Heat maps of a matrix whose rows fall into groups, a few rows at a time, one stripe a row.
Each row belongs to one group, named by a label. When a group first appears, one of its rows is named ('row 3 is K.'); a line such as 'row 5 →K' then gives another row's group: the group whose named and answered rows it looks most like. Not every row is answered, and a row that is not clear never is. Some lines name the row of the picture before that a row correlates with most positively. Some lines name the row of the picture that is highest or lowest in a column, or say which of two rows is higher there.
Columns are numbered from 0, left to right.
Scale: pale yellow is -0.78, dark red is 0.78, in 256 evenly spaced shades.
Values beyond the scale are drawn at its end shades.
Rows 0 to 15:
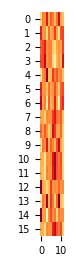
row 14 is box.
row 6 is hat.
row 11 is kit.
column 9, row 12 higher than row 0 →No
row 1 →hat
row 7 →kit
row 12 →box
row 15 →kit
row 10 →kit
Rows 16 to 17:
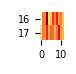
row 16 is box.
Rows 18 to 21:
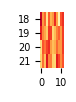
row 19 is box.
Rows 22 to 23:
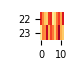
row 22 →box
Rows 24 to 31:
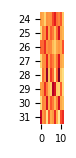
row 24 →kit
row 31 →hat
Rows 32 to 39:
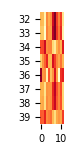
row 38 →kit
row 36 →hat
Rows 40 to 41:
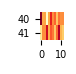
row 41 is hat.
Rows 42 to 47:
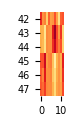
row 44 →kit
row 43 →kit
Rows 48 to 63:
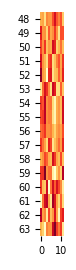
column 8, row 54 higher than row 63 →No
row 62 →hat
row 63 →kit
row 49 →hat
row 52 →box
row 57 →box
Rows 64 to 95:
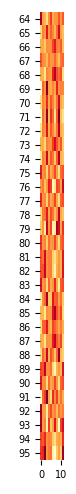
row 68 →kit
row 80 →hat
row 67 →hat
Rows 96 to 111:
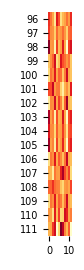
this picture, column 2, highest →101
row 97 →hat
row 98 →hat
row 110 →box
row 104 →hat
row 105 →hat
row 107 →kit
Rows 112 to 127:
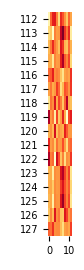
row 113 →kit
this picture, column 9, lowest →119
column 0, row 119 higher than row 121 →Yes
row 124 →kit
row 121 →hat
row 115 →kit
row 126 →box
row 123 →kit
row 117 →box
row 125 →kit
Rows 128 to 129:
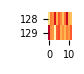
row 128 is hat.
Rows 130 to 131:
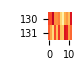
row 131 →box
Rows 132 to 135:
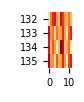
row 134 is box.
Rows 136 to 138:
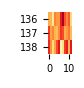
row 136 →kit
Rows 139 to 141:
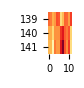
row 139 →box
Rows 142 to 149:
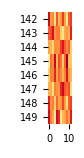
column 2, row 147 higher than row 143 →No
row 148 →hat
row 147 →kit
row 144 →kit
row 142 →hat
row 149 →box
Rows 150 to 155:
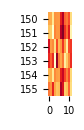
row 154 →kit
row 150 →kit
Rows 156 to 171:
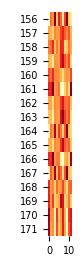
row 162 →kit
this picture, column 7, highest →163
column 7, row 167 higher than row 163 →No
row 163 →kit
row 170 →hat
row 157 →kit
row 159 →kit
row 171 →hat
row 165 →kit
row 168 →hat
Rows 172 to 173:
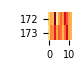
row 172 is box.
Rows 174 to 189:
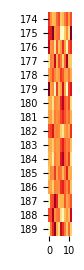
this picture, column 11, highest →175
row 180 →kit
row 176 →hat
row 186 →kit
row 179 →hat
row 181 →kit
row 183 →kit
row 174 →box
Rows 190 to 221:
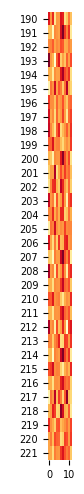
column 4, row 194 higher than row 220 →No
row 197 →hat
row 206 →box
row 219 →box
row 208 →hat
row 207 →kit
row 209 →kit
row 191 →kit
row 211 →kit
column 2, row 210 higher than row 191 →Yes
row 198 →box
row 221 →kit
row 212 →hat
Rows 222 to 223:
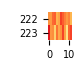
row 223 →hat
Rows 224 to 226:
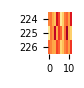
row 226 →box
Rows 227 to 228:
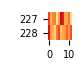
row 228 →box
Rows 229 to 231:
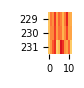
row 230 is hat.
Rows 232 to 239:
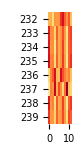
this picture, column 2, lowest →232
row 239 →hat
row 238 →hat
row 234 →hat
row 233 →hat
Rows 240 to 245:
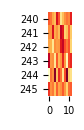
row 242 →kit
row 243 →hat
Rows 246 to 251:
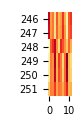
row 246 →hat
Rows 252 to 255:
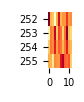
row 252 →box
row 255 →kit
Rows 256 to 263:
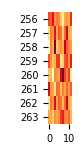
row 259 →box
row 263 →kit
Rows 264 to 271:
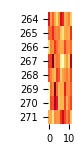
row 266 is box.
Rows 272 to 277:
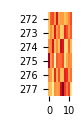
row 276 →box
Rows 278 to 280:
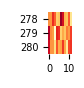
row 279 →box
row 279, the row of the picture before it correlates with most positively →275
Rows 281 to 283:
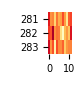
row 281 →hat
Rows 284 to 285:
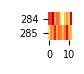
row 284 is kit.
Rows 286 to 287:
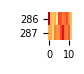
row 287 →kit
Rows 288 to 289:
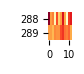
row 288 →hat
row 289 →kit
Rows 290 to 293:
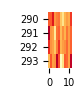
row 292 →box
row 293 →box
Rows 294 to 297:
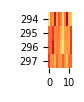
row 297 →hat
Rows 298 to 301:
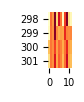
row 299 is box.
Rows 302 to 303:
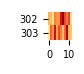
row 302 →kit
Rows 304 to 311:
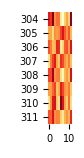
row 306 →box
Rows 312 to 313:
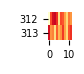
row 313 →hat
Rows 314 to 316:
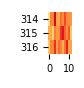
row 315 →kit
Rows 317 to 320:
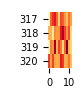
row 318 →kit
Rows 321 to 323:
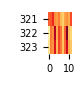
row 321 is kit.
